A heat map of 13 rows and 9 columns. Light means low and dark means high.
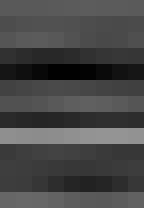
The top right is the calmest part. The grain runs across in streaks. Overall the values sit about 70% of the way up the scale.
